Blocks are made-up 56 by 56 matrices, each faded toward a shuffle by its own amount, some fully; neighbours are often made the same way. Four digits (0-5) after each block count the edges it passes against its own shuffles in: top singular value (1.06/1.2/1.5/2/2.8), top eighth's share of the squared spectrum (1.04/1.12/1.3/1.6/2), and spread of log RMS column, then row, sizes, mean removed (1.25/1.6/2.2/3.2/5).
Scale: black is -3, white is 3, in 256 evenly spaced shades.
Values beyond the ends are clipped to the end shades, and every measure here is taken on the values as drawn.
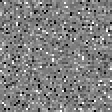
2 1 0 0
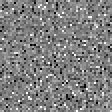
0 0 0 0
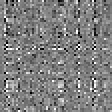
4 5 3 3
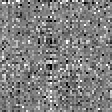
4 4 2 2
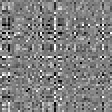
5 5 3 3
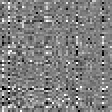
4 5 3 3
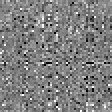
4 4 2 2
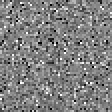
0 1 0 1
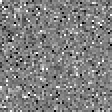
0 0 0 0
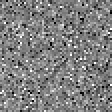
0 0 0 0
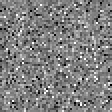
0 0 0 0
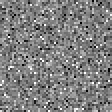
0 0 0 0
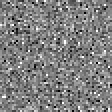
0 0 0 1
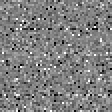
1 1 0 1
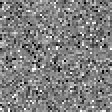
0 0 0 1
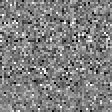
1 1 0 2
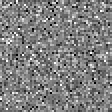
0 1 0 1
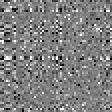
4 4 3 3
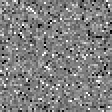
1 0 0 0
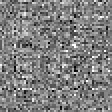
4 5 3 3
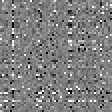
4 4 2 2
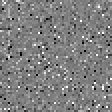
2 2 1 0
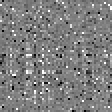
3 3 1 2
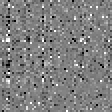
4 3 2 2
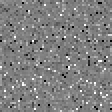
1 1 0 0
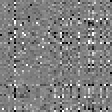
4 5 3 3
